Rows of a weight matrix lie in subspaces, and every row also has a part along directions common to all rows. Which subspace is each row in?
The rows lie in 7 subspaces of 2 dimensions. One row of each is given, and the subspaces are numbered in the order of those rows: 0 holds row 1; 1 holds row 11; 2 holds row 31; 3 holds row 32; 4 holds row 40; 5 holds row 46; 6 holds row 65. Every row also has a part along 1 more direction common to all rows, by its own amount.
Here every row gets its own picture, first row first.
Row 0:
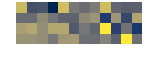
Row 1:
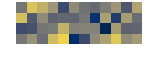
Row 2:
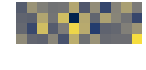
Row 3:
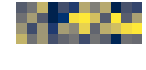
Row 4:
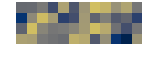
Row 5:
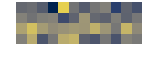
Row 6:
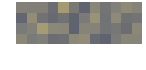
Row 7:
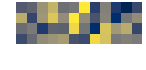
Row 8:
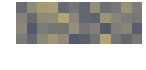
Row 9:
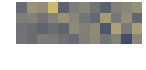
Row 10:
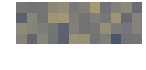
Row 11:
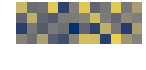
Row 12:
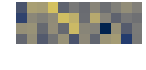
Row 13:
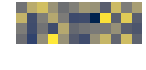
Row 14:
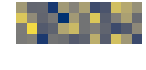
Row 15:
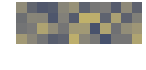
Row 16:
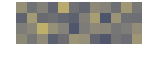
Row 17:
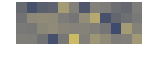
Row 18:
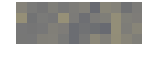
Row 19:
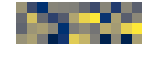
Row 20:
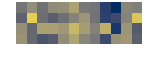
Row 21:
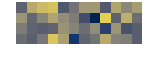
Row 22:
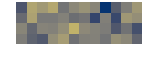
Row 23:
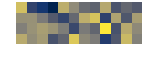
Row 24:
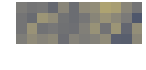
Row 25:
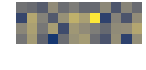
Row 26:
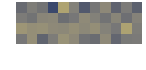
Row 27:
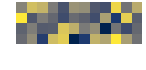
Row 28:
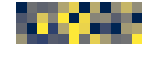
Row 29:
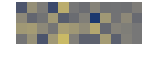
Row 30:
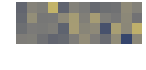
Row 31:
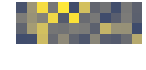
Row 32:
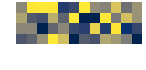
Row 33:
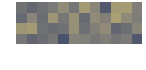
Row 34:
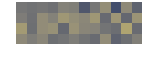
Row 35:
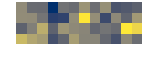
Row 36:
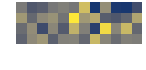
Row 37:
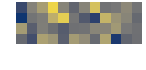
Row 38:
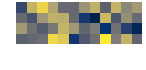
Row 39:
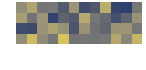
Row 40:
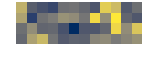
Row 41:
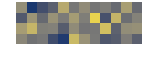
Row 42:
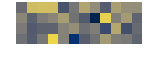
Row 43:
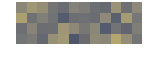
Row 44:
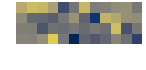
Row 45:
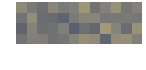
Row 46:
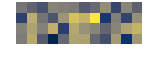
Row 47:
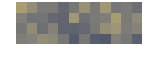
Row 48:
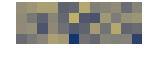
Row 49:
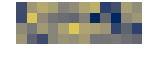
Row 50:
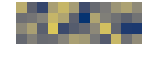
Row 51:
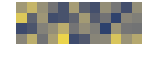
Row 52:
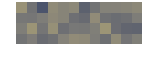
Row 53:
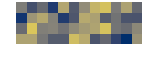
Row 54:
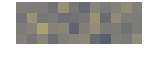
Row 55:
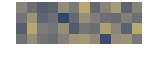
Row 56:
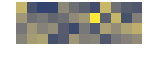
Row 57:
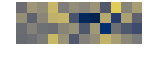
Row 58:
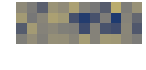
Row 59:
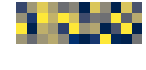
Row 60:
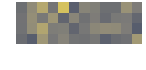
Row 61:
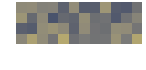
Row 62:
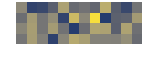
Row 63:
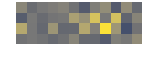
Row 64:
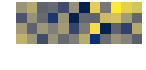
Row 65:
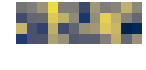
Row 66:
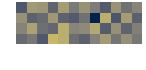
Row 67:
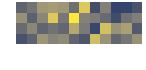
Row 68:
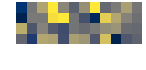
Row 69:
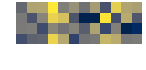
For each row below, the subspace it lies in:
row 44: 3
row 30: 5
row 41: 0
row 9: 5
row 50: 6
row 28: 3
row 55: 1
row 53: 4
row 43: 0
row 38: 5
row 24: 4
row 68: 0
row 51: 0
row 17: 3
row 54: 2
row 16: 2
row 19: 5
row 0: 5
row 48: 3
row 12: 5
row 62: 3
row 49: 4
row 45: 1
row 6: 2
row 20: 4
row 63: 6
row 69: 6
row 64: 2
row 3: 6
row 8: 1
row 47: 3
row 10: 0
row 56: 4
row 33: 0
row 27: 0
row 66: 1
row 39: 0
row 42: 3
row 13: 5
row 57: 6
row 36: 2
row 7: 2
